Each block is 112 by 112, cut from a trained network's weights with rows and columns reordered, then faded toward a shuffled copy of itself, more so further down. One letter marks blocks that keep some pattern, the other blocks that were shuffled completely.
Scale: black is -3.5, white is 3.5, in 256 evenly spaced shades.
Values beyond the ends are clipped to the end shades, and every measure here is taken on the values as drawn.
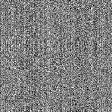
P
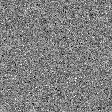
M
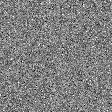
M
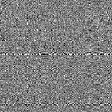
P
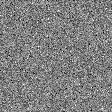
M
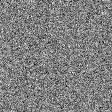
M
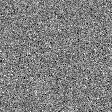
M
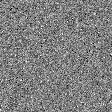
M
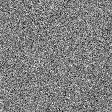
M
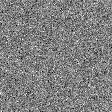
M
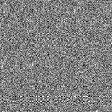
P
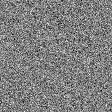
M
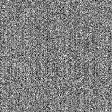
P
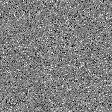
M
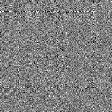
P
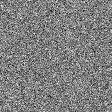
M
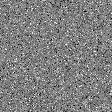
M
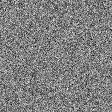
M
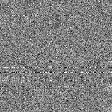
P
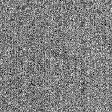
P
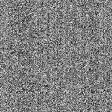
P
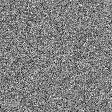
M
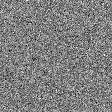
M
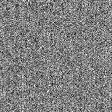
P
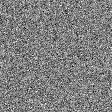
M
